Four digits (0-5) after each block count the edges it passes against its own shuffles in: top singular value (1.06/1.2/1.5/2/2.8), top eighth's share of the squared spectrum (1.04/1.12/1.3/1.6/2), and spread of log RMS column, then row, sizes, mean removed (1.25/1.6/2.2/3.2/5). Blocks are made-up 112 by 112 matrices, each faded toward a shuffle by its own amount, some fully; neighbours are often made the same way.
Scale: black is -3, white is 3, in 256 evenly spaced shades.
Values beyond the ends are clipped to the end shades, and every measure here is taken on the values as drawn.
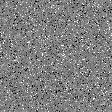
2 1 0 0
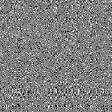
4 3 2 2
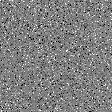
3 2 0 0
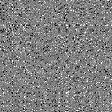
4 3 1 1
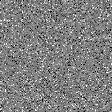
3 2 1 1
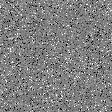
2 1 0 0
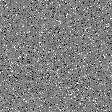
0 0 0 0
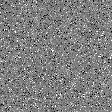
3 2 0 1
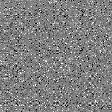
4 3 2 1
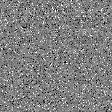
3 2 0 1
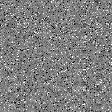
4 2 1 1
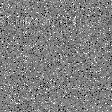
3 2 0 1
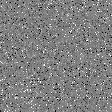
3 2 0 1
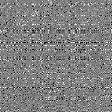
5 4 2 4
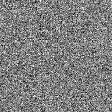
3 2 1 1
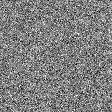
1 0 0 0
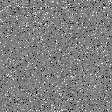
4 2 0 1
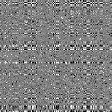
5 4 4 4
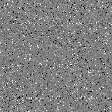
3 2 0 1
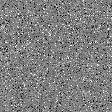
3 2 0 1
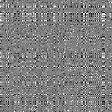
5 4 4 4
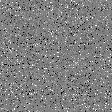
3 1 0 1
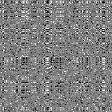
5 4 3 3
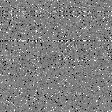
4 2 1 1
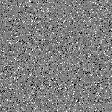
4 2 1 1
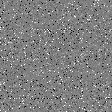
3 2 0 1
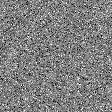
0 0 0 0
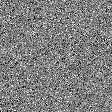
0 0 0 0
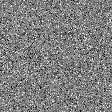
1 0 0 0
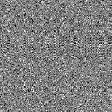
4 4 2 2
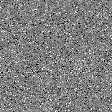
0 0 0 1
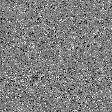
0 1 0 2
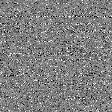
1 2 0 3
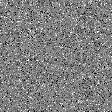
3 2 1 1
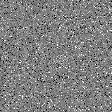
3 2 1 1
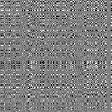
5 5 4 4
